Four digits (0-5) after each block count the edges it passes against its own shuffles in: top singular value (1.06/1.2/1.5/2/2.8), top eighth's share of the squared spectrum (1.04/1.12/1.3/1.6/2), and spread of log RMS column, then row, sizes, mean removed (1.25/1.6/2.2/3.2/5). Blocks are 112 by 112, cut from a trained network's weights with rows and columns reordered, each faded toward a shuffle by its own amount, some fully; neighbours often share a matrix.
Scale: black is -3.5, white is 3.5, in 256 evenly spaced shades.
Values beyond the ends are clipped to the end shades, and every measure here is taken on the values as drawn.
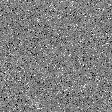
0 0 0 0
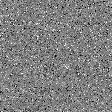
2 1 0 1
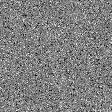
1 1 0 0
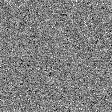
1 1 0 0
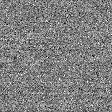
2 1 0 0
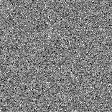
1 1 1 0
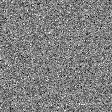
2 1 0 0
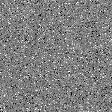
2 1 0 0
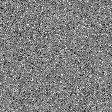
1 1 0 1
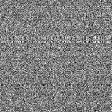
4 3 1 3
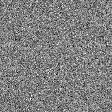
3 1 0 0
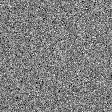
0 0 0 0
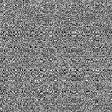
5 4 2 3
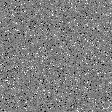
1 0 0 0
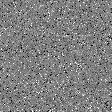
1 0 0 0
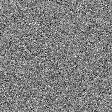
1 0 0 0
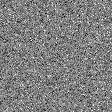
0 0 0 0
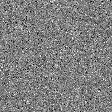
2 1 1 0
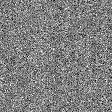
2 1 0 0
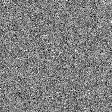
1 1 0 1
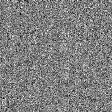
2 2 0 1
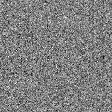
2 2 0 0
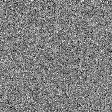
1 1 0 1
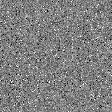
2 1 1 1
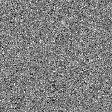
3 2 1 1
